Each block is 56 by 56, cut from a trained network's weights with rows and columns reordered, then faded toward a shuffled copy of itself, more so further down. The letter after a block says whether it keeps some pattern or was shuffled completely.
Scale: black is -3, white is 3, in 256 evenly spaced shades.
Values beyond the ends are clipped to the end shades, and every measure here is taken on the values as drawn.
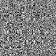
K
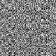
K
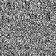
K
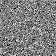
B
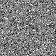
B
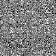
K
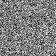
B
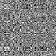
K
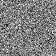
B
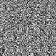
K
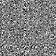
K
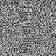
K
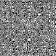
K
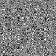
K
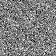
B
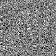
K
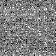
K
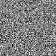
K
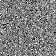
B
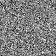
B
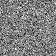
B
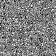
B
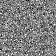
B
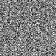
K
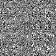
K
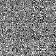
K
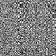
K
